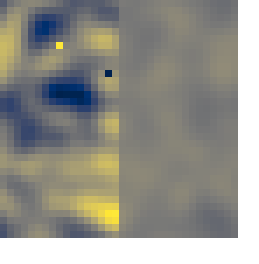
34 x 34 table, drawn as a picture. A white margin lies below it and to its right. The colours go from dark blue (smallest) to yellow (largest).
Average level on the scale: 50%. Ninth with the lowest average: middle left. Lone odd cells: 2, 1 higher and 1 lower than their neighbours. Grain: blotchy. Histogram: heavy tails on both sides. Seam: vertical, 50% of the way across, the right part calmer.
